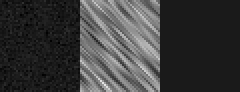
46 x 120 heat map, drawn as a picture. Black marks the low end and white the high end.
It is made of 1 by 3 panels. Panel 1,1: very low, fine-grained, faint in contrast. Panel 1,2: middling, slanting down to the right, strong in contrast. Panel 1,3: very low, flat.
